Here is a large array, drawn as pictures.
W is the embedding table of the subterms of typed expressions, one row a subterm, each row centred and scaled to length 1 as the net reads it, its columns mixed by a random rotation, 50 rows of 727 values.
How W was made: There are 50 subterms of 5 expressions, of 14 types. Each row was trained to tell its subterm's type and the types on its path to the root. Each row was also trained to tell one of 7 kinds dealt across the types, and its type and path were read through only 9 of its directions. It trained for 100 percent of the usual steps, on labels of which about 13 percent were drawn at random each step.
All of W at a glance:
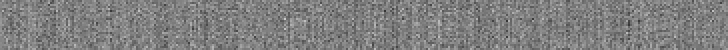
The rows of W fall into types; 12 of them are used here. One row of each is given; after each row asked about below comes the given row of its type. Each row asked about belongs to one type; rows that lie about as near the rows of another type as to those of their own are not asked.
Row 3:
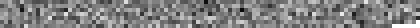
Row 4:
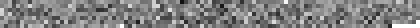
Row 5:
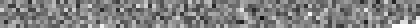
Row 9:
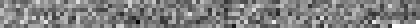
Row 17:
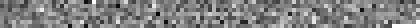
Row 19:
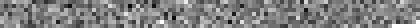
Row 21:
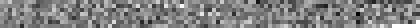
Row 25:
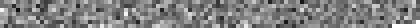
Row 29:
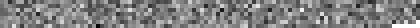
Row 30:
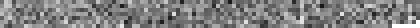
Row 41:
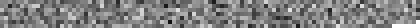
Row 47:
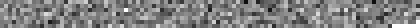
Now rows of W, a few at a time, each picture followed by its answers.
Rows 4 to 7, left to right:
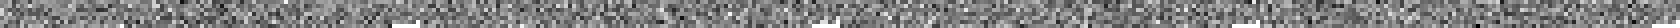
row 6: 47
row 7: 41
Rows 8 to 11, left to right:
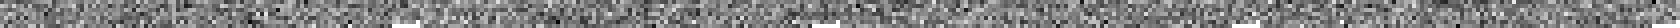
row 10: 41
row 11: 4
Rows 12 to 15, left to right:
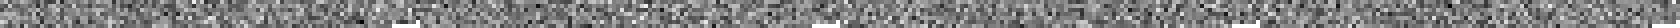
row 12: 3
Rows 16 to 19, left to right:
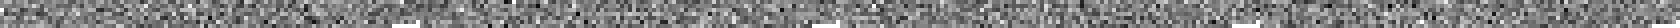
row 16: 41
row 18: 41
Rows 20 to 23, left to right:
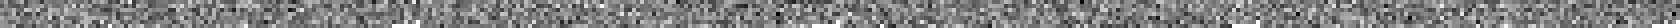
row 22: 4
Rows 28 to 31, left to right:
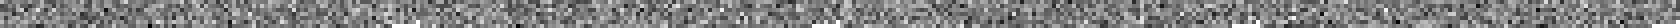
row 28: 17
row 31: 25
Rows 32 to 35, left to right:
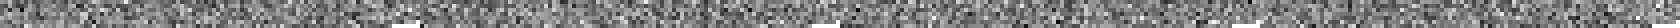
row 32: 3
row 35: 4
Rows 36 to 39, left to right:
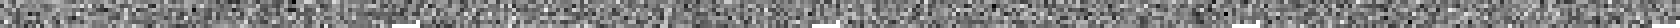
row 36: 47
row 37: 47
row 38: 3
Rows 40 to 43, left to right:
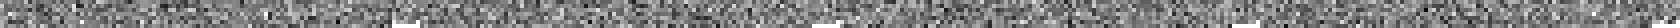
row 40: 4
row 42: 17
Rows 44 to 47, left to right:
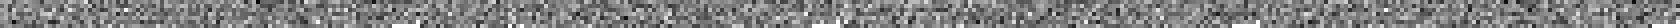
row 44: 47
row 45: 5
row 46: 9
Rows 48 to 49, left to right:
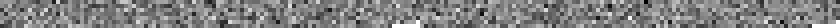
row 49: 9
